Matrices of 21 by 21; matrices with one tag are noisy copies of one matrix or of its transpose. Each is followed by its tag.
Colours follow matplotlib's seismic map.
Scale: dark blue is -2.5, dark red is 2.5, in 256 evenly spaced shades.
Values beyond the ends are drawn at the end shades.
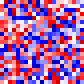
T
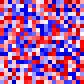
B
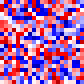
T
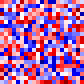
B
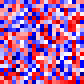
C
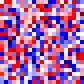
T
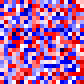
C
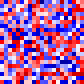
C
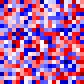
C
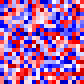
C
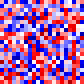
C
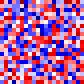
B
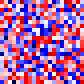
B
